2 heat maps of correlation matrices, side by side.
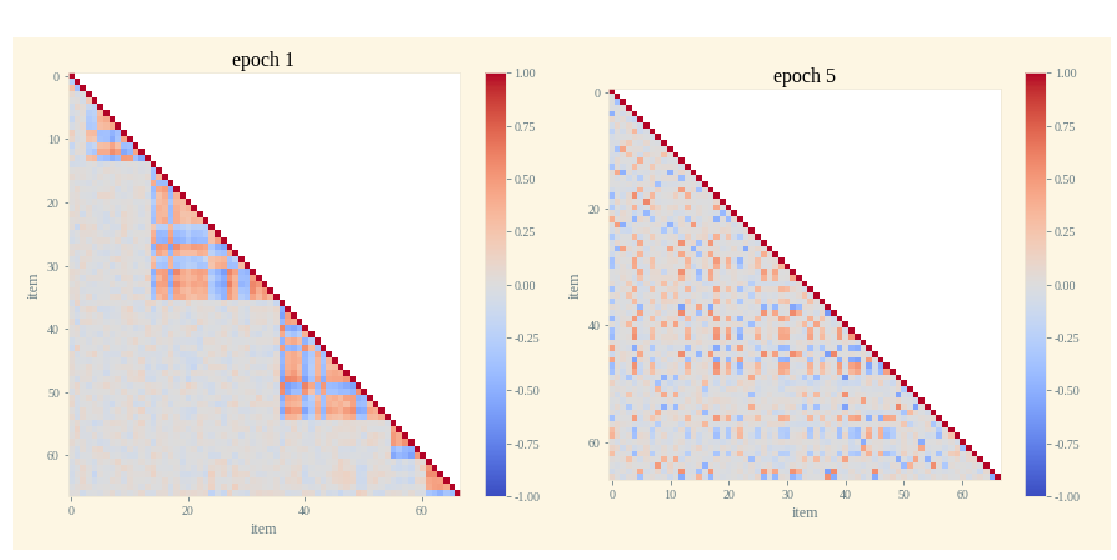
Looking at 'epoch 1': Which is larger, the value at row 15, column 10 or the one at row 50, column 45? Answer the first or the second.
the first
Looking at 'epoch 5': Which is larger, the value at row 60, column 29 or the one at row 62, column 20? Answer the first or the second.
the first
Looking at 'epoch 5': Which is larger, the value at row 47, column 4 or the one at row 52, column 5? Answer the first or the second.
the first
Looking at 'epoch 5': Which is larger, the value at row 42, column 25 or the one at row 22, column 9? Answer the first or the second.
the first
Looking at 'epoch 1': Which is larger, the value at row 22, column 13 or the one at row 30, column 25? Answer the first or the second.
the second
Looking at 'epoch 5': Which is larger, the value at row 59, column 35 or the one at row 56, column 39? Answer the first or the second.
the second
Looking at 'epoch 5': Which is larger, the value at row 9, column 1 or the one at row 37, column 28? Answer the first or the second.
the first
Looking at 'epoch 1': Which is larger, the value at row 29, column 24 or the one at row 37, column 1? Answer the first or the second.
the first
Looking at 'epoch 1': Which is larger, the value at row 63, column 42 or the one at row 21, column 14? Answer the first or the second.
the first
